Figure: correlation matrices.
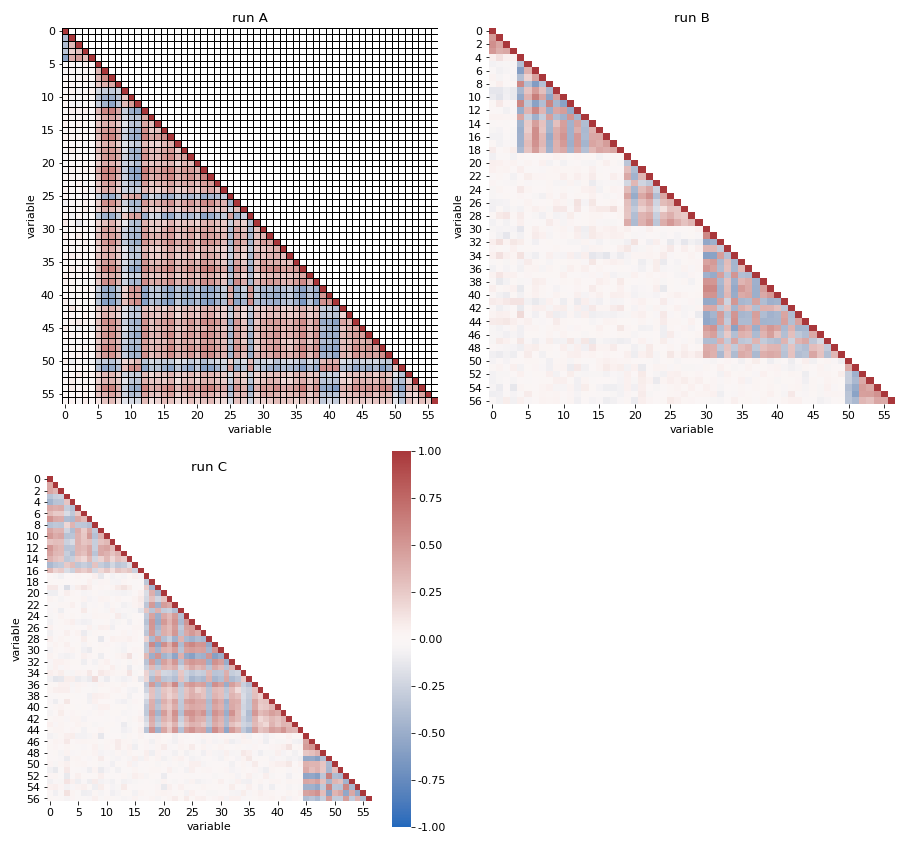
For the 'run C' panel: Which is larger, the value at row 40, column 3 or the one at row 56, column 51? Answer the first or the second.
the first
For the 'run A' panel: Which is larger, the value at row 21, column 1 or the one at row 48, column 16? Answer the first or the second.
the second
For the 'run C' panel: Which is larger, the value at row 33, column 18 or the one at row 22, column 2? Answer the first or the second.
the first
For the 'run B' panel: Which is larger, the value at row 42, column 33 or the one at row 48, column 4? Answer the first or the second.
the first
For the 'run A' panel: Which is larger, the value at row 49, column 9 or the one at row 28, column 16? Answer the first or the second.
the first
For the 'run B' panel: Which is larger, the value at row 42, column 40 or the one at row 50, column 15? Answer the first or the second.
the first
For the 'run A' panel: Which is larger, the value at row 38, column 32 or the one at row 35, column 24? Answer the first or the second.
the first
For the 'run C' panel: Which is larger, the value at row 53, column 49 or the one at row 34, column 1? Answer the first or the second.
the second
